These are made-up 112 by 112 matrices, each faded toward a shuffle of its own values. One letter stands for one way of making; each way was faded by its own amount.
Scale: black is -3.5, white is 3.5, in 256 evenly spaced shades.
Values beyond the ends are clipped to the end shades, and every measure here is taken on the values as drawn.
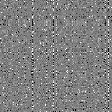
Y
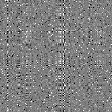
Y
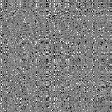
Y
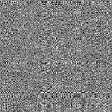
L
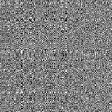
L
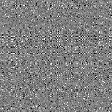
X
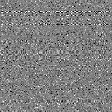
X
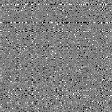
X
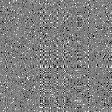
Y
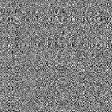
L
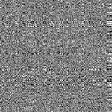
L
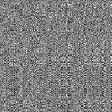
L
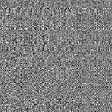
L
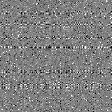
X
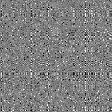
Y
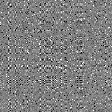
Y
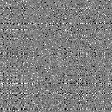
X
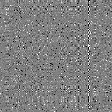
Y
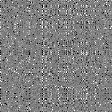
Y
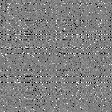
X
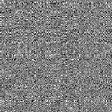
L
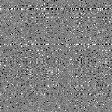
X
